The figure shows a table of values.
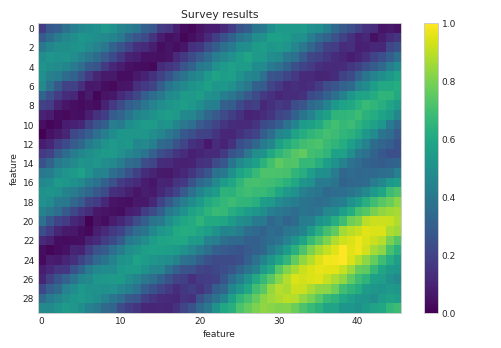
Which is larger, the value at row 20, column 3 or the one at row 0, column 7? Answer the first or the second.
the second
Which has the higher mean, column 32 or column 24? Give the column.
32
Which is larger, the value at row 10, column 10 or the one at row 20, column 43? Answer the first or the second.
the second
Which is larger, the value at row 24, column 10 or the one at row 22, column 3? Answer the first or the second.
the first
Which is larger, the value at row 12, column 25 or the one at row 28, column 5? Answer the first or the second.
the second
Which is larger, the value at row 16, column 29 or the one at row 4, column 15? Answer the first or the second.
the first
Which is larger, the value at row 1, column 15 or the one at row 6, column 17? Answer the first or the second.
the second
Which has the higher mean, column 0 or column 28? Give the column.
28
